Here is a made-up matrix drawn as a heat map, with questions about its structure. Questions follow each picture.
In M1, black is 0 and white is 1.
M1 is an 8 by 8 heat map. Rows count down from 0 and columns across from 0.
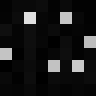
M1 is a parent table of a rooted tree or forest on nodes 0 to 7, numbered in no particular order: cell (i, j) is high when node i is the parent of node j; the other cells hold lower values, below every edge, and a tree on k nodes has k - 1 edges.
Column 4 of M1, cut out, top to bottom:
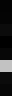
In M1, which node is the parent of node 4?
5
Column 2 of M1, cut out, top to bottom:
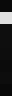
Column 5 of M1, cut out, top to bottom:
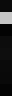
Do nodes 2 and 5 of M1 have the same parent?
yes
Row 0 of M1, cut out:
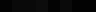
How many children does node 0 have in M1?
0
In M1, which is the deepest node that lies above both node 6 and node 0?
5
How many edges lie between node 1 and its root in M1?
0
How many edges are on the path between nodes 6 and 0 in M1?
3
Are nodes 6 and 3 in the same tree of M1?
no
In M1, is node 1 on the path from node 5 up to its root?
yes
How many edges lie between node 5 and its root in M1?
1
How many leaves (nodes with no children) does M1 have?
4
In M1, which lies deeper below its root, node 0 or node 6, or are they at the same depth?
node 0
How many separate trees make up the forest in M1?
2
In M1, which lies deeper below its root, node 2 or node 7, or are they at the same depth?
the same depth
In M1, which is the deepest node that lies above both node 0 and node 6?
5
